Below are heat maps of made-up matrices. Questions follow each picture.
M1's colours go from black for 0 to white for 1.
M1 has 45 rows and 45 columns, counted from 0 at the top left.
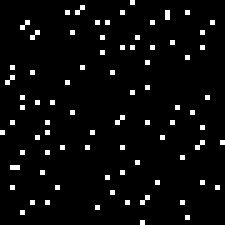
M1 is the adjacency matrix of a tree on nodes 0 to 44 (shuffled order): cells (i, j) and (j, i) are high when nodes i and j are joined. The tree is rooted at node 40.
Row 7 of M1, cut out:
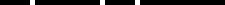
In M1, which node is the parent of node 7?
6
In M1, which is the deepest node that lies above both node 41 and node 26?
9
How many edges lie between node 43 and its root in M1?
5
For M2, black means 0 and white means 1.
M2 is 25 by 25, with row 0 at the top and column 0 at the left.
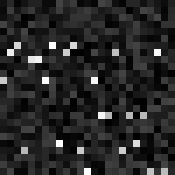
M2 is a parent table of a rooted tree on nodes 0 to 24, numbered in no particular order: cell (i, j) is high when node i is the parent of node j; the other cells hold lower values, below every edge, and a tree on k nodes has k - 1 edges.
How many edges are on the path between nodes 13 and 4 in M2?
7
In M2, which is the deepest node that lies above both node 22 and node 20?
7
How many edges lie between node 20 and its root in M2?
6
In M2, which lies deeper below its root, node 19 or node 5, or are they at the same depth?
node 5
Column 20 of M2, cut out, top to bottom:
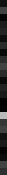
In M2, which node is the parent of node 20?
16
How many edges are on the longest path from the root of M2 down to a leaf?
8
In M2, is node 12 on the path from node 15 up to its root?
no
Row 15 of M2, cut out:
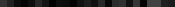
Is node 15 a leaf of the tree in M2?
yes
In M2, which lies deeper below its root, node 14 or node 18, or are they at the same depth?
the same depth
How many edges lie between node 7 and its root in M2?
4
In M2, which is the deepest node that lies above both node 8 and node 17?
21
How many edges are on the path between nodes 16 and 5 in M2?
3
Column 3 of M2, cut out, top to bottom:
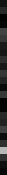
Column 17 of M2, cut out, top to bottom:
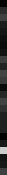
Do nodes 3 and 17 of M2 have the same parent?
yes
